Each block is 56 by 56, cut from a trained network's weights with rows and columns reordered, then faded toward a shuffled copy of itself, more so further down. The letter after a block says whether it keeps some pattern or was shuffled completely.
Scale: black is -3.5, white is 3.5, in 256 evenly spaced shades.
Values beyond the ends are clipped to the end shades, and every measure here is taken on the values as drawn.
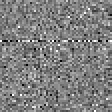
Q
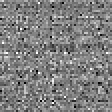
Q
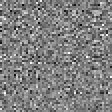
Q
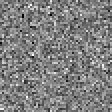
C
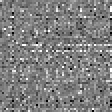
Q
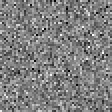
C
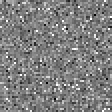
C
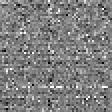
Q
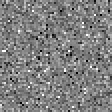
C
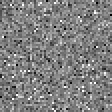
C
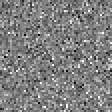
C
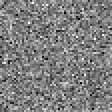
C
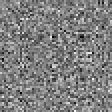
Q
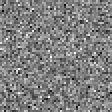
C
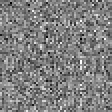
Q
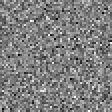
C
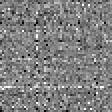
Q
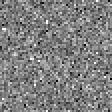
C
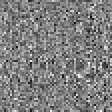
Q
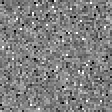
C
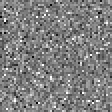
C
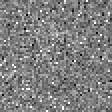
C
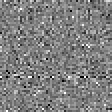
Q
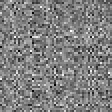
Q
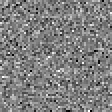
C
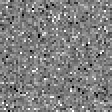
C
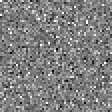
C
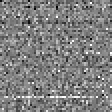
Q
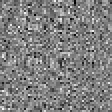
Q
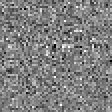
Q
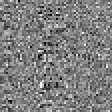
Q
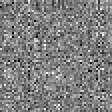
Q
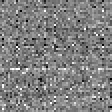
Q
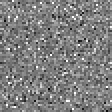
C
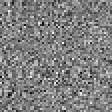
Q
